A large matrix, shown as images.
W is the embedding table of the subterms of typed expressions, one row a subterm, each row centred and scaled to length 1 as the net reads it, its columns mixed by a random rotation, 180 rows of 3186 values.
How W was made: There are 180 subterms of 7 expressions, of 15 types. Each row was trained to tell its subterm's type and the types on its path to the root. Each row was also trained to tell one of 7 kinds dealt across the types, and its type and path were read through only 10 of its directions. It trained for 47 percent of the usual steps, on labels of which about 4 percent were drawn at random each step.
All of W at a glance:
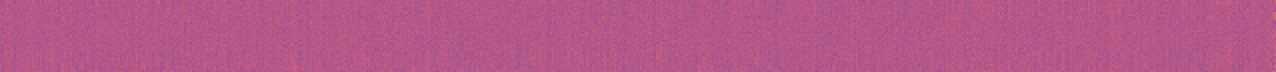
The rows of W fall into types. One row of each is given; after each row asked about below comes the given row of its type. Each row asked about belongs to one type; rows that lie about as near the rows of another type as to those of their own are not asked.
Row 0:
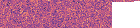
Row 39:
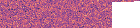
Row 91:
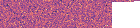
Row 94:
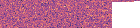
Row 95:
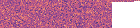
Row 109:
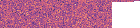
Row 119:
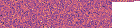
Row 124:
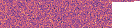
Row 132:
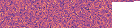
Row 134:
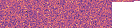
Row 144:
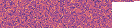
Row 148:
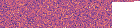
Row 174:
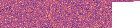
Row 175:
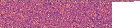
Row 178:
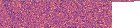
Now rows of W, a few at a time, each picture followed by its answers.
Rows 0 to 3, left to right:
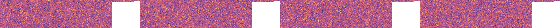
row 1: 132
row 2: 0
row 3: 144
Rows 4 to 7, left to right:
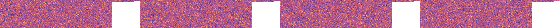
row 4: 178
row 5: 178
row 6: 91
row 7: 124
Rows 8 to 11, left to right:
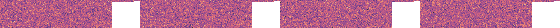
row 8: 178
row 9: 174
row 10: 174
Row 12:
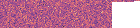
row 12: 95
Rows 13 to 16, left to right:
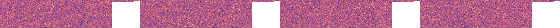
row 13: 174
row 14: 132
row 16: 109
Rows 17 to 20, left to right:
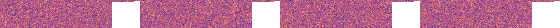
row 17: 39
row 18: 119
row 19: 124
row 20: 144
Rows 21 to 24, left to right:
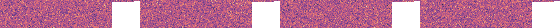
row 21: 39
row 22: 144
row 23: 91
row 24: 39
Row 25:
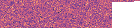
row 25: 0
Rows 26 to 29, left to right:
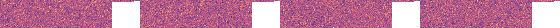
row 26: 148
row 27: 174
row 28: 109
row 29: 109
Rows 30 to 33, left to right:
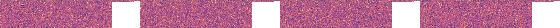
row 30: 174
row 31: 178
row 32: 174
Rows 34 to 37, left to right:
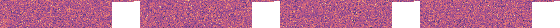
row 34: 0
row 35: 39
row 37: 119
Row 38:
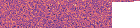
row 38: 124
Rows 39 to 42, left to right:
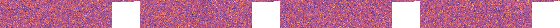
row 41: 91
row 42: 39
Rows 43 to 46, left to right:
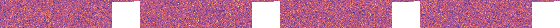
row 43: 174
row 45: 148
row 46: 175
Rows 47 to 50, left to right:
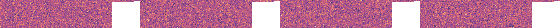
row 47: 178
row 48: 0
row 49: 39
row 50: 94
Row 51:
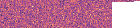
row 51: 132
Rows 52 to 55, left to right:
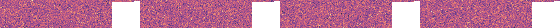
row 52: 134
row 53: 95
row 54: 178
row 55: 134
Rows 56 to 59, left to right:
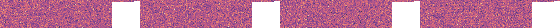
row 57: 109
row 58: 95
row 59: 174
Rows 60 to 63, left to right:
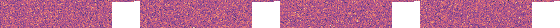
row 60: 174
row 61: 109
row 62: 119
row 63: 95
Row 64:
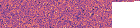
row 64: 148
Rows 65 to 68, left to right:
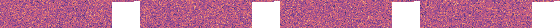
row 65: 94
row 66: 134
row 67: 178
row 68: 0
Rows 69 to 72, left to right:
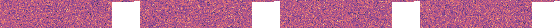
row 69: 124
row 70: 144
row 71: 174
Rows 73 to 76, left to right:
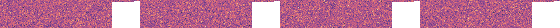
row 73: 109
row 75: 119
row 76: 132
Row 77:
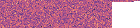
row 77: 144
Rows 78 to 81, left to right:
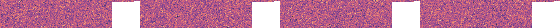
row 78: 119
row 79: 91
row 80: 94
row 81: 94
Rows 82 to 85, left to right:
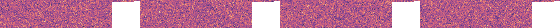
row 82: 91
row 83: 144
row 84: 124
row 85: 148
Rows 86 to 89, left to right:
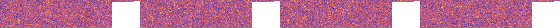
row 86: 174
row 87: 124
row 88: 175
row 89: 109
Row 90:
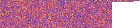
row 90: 132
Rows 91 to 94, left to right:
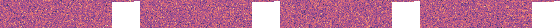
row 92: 134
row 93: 95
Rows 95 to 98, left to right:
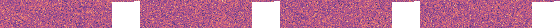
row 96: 109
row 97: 91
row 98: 94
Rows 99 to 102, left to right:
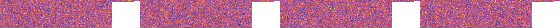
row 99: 109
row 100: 0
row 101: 148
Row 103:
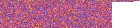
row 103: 94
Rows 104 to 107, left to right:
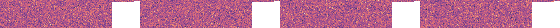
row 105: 148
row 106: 109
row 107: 174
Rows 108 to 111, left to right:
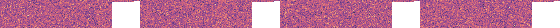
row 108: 39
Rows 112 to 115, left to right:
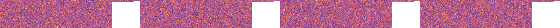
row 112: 132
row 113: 0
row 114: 95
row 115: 94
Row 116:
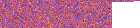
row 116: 91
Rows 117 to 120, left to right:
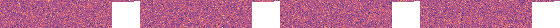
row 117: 94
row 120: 39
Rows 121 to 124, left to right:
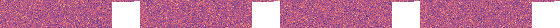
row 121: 95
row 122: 0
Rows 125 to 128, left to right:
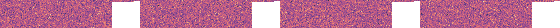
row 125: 178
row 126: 95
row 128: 175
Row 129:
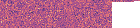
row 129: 124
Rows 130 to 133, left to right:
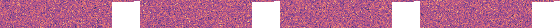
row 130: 178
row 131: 109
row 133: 175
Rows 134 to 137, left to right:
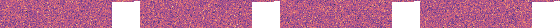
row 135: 175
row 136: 148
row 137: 39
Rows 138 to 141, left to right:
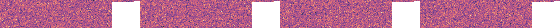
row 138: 132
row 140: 144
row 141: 94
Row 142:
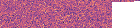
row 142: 148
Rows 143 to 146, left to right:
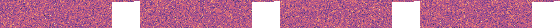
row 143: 94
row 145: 132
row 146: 132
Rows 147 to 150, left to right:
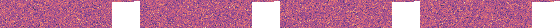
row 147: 95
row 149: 144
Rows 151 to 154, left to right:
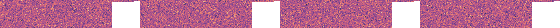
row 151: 178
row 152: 175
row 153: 39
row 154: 109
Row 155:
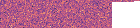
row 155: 124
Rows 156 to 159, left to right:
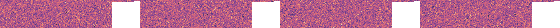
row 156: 95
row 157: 144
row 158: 178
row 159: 94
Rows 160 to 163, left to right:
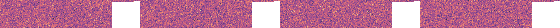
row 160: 178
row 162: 148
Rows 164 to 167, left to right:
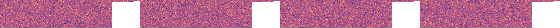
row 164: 95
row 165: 94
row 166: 174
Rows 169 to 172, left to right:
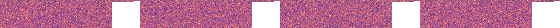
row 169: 0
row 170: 39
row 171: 94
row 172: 178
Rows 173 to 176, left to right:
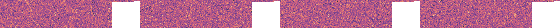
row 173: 124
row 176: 119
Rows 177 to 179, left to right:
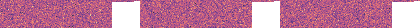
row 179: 91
